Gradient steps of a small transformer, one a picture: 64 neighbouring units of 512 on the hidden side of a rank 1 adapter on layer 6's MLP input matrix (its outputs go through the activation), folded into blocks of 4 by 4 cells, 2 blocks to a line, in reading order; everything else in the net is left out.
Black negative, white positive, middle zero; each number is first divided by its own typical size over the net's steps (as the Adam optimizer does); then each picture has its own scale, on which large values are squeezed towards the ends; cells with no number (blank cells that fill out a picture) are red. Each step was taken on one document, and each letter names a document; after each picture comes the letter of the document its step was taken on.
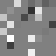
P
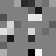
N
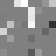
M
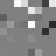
M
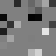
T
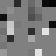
N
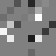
P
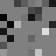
T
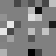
N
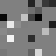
T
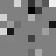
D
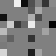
M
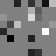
T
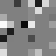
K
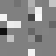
D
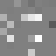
P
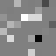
P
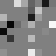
D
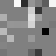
M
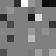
N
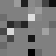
D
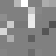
M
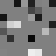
T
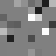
N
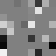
K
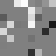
M
